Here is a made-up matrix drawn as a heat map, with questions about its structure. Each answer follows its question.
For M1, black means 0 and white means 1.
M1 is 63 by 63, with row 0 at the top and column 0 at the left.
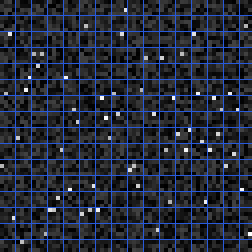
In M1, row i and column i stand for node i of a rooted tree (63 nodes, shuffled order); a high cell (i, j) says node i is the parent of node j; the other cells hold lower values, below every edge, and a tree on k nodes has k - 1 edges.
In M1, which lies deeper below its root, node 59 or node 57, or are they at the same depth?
node 59
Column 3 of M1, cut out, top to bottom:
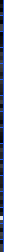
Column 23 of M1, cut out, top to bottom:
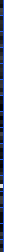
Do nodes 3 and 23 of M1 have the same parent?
no
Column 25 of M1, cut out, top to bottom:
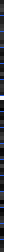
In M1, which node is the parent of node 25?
24
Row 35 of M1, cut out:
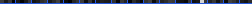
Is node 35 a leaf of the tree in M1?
no
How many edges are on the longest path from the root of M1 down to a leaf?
9
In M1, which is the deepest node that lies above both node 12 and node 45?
52
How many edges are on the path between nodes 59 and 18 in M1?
2
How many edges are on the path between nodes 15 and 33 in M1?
3
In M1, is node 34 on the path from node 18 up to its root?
yes
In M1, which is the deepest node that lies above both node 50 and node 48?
52
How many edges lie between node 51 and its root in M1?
5
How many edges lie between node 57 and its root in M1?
3
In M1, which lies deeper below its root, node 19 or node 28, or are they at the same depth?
node 19
